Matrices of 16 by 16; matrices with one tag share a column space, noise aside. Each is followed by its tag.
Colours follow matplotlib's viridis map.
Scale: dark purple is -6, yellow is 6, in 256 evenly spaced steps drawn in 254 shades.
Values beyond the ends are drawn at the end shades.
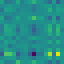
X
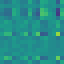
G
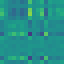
G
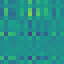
G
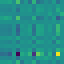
X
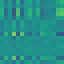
G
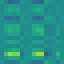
X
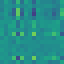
G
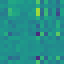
G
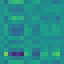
X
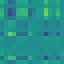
G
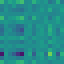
X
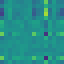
G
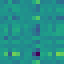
X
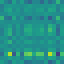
X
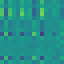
G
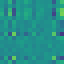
G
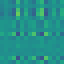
G
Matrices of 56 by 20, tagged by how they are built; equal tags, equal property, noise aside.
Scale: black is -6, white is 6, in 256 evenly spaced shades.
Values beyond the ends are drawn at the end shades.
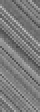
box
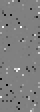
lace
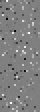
lace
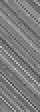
box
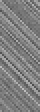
box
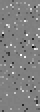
lace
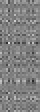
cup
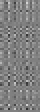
cup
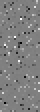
lace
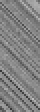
box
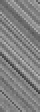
box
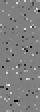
lace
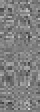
cup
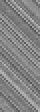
box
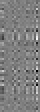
cup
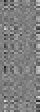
cup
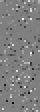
lace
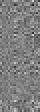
cup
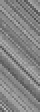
box
